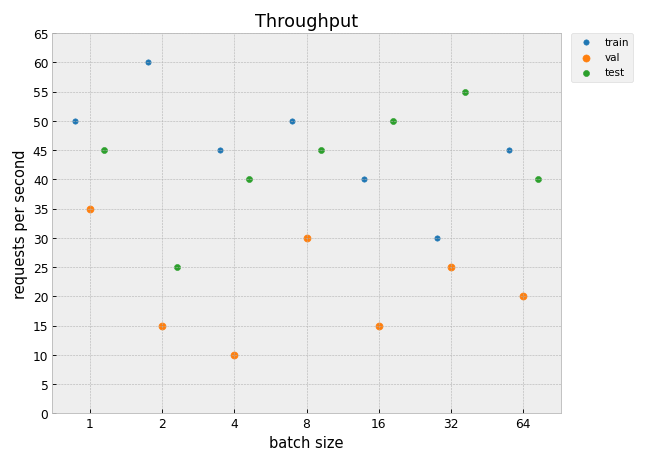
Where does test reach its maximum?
32
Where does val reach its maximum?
1
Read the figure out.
Title: Throughput
x-axis: batch size, ticks 1 2 4 8 16 32 64
y-axis: requests per second, ticks 0 5 10 15 20 25 30 35 40 45 50 55 60 65
Legend: train, val, test
Values:
train: 50 60 45 50 40 30 45
val: 35 15 10 30 15 25 20
test: 45 25 40 45 50 55 40
